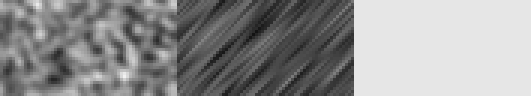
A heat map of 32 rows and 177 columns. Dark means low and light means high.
The table splits into one row of 3 panels. Panel 1,1: middling, blotchy, strong in contrast. Panel 1,2: low, slanting up to the right. Panel 1,3: very high, flat.
